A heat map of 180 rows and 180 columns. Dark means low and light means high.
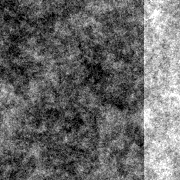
There are no regular stripes. A vertical seam about 80% of the way across splits the table, and the right part is higher. On average the colour sits 40% of the way up the scale.
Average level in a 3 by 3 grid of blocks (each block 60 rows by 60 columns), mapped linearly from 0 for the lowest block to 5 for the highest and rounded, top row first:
015 | 105 | 115
